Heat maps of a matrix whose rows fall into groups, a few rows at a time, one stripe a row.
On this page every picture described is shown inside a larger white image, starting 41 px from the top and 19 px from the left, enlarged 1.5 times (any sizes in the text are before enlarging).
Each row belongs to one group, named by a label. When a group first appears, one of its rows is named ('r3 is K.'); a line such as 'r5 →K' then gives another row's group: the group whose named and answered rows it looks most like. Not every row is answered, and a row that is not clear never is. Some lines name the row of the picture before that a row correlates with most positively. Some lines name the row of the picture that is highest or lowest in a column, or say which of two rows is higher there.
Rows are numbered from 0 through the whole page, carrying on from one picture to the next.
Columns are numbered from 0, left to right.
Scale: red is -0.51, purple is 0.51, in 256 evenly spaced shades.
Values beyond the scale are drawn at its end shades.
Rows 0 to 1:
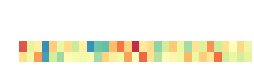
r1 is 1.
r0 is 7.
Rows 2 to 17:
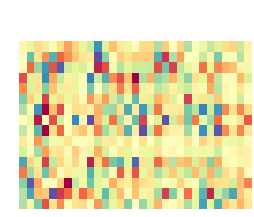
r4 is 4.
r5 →7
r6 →7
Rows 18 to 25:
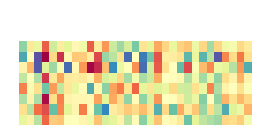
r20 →4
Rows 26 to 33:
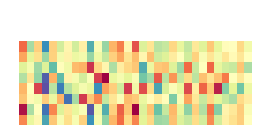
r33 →7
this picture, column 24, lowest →30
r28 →4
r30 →1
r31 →4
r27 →7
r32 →7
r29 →4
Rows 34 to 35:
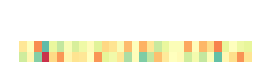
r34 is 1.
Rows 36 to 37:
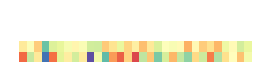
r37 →7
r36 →1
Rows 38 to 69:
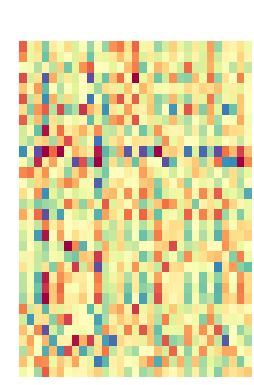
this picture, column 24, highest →48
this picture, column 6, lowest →57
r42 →1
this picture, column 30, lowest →49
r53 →4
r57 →4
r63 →7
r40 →4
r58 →4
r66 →4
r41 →7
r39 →7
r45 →7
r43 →7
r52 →1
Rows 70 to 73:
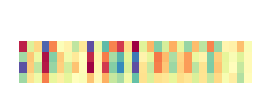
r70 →7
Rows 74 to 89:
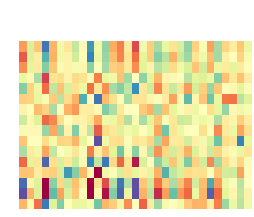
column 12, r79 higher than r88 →No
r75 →7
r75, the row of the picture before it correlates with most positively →70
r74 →7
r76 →7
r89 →1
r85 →7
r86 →4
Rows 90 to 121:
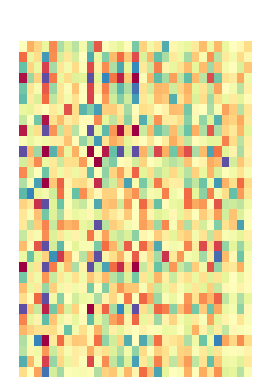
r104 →4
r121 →1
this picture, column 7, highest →104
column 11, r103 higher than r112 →Yes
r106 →1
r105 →1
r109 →1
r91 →7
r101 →4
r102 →7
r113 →7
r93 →7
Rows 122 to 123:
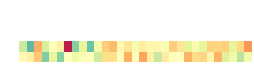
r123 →1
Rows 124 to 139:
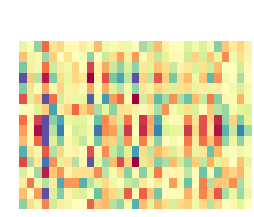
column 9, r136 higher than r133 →No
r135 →7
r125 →7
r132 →1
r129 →7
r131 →1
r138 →1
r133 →1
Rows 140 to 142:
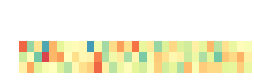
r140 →7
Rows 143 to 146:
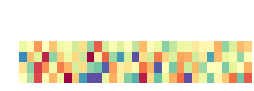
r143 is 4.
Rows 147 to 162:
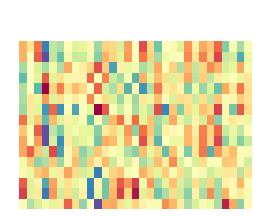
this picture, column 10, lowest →153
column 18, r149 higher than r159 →No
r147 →1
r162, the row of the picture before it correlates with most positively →146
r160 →7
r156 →1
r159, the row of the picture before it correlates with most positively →146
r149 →4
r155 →1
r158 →4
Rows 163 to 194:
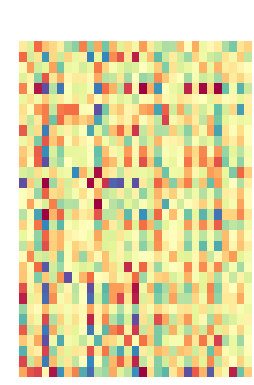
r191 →1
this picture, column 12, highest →176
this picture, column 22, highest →194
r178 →4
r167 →1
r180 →1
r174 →1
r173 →1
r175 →4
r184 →1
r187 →7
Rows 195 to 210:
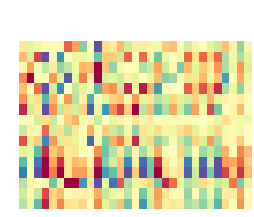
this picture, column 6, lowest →208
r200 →7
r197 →4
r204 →7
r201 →7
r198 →4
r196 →1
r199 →1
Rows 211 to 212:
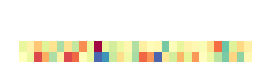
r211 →4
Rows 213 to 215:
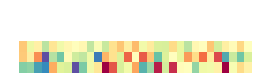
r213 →7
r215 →4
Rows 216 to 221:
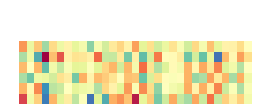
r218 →1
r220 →1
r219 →4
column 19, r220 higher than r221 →No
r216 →7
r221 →7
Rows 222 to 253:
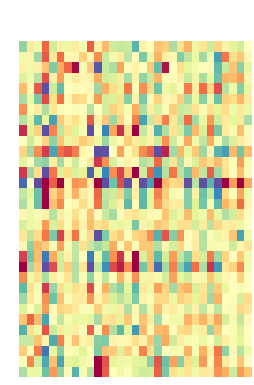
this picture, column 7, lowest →224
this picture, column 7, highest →253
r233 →4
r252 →4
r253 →4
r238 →4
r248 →1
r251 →1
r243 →7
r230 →7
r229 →4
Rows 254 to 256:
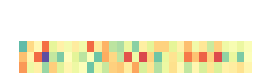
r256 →7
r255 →1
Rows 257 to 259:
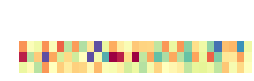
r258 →7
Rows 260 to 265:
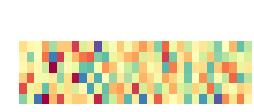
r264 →7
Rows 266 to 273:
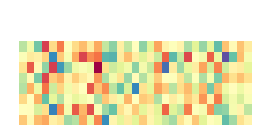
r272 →4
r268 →4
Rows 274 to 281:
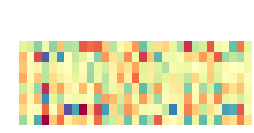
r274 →4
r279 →1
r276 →7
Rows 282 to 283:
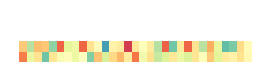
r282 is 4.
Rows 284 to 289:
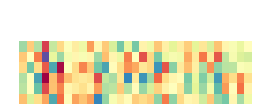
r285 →1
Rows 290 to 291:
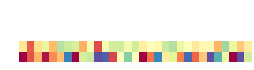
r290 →4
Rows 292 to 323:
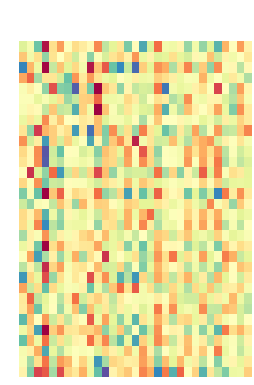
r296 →4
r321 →1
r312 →4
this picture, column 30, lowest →300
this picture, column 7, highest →296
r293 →7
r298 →4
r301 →7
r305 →1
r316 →4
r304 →4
